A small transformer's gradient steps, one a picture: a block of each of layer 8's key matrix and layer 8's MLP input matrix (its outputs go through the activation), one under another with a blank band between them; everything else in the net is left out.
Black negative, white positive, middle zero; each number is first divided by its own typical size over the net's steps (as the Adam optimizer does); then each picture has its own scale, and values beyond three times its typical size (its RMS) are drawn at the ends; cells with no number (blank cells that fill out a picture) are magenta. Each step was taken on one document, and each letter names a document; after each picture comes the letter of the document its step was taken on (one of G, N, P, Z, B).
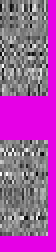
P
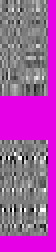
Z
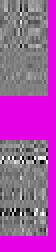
Z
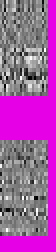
Z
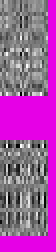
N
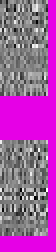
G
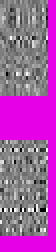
G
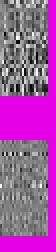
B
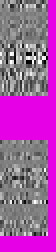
B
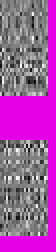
N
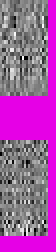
P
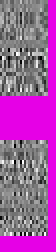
P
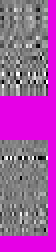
Z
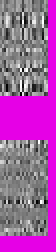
N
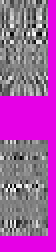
B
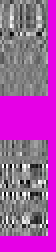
B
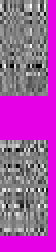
N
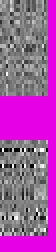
G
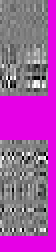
Z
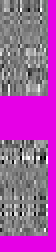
G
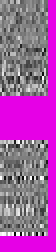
N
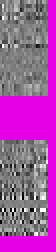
Z
